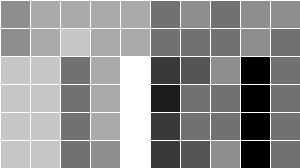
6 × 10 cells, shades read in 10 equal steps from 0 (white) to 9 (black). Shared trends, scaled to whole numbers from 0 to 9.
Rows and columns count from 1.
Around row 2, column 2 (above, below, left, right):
3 2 4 2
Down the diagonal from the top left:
4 3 5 3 0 7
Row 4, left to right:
2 2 5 3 0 8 5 5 9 5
